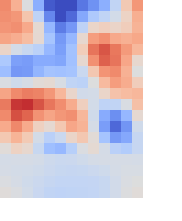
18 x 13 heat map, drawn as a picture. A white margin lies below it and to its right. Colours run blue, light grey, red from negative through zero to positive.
Ninth with the lowest average: top middle. Slope: none. Mirror symmetry: none. Stripes: none. Lone odd cells: none. Seam: horizontal, 80% of the way down, the bottom part calmer.
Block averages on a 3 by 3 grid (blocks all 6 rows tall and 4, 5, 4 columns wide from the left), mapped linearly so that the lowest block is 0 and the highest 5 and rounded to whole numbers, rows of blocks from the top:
3 0 5
5 4 3
3 2 2
